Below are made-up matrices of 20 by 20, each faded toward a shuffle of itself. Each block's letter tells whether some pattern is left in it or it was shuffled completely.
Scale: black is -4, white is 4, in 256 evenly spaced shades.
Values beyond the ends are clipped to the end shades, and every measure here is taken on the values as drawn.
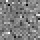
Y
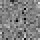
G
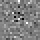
G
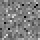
Y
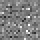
G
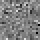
Y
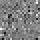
G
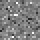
Y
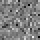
G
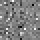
G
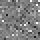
Y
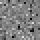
G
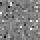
Y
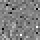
G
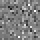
G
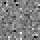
Y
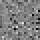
G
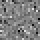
Y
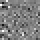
G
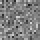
Y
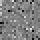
G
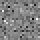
G
